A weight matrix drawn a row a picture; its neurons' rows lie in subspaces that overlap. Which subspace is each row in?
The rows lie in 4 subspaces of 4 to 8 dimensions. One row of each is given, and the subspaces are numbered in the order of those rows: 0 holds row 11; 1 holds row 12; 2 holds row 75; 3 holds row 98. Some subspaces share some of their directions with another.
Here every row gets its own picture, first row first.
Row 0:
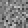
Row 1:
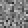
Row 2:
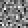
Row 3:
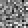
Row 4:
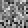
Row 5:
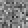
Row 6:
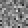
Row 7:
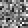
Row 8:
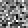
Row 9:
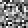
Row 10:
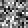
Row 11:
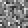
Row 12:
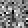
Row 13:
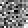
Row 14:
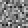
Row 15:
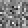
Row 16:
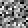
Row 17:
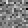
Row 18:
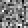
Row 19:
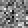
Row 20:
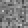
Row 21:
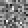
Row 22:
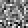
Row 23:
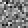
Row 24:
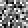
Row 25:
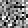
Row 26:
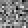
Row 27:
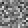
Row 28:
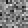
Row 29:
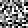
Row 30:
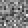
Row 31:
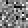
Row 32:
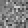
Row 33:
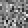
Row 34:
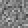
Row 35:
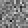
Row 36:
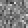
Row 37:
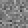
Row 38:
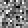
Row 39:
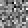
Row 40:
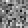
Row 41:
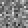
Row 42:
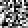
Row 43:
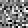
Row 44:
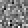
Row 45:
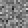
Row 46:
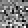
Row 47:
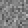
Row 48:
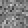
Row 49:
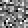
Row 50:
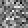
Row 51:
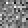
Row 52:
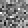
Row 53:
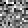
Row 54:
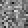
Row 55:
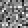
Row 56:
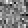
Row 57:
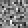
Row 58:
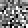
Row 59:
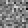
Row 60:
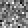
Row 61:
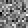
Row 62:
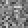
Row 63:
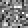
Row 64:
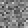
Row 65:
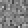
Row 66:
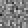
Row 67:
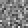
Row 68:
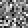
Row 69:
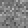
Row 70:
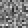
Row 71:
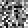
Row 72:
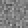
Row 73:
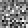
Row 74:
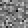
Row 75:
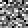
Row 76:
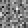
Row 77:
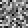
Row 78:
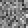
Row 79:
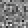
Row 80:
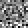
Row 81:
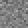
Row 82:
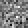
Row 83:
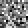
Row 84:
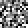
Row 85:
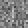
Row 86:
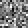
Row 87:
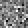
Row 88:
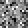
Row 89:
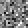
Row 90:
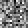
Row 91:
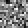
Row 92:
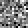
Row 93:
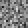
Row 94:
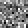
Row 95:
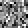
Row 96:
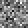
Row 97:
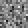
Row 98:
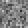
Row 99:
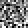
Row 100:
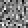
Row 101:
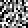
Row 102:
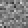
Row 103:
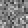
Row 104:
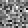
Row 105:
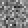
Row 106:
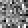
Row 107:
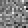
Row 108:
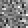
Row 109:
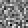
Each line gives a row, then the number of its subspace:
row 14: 2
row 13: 1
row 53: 2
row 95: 0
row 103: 0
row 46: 0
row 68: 2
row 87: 2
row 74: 2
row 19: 1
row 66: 0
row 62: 1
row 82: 3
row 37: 3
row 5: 1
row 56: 0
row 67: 2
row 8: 0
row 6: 2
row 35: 3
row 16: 1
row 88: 1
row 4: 1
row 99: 1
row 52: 0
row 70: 2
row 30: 3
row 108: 0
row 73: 0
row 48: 1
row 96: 1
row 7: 0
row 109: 1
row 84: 0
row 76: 0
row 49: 2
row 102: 1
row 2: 3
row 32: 2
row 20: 3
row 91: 0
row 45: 0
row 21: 0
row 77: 2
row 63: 3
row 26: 0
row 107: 1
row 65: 0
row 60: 1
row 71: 1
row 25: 0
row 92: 1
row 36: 0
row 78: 0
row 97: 0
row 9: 2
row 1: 1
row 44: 0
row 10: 1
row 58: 0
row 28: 0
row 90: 3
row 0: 2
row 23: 2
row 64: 1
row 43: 3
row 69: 1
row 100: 3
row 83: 0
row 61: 0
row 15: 0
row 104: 3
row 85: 1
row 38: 3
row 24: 0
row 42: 3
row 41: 1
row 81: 2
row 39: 0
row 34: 1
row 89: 1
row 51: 3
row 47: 1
